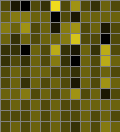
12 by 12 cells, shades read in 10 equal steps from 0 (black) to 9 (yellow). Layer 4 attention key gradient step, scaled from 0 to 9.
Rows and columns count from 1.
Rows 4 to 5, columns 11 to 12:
0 3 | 7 3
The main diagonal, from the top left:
3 5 6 3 3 5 3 1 3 4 4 4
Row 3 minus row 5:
3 2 6 -1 1 -6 3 5 -1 2 -6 0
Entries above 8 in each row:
1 0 0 0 0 0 0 0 0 0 0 0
